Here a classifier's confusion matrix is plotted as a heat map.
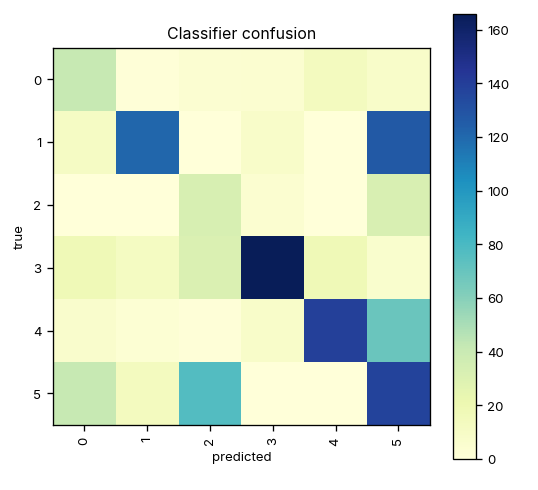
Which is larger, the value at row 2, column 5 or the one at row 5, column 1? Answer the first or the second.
the first
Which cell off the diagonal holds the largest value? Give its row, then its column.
1, 5
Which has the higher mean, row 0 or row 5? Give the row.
5
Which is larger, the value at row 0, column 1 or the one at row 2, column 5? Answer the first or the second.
the second
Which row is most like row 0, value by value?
2
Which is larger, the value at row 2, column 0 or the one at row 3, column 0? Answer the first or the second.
the second
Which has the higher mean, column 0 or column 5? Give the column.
5
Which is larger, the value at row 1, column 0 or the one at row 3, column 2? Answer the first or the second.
the second
